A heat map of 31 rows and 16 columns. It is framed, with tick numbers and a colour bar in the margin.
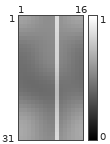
Column 10 stands out from the rest. The values are skewed, with a long tail toward high values. No overall slope runs across the table.
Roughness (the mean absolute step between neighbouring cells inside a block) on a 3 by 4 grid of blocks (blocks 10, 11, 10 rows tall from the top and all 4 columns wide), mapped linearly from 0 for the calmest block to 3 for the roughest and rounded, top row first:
0030
0030
0030
